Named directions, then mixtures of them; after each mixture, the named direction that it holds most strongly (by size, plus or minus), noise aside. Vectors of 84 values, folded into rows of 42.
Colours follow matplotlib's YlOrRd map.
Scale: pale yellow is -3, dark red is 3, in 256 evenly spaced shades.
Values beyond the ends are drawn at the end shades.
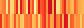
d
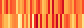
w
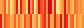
d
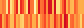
d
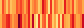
w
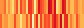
d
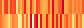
w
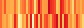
w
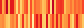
w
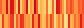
d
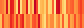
d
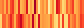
d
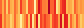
d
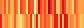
d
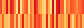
d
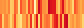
d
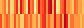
d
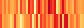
d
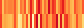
w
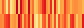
w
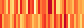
d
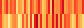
w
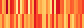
d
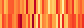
w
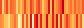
w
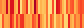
d
